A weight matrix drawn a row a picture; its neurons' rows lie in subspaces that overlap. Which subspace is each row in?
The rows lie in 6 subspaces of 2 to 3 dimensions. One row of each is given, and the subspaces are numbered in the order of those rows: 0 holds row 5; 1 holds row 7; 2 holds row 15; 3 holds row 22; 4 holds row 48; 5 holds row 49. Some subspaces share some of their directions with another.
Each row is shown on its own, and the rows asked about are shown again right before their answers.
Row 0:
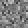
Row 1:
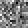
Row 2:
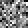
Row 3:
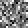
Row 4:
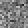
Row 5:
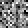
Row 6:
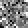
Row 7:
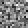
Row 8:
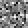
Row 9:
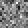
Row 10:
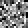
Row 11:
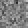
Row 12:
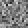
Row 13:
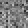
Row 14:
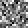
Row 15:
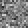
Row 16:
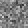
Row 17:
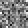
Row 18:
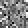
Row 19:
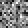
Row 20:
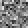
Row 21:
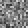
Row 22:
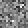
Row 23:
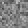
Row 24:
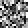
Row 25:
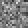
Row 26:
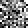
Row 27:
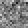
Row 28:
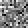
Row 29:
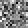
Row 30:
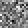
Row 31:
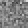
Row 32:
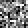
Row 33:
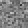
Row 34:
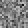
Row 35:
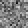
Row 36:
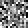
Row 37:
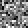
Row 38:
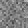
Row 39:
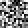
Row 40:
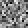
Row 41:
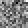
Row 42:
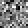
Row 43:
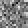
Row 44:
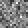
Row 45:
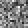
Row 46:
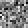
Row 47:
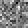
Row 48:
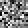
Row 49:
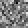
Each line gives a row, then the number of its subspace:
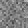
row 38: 3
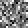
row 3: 5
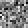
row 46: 0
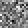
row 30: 3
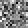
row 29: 4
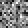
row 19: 0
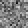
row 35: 2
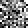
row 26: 3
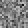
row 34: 3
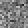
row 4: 1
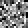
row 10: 0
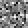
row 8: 0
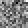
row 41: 4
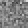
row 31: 4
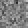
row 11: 5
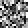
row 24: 0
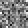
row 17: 0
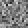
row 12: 5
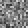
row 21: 2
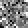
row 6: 1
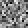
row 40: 5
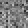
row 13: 0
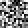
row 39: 4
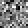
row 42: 1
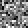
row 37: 2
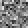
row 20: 2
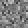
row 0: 5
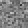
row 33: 4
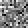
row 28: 2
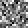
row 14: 5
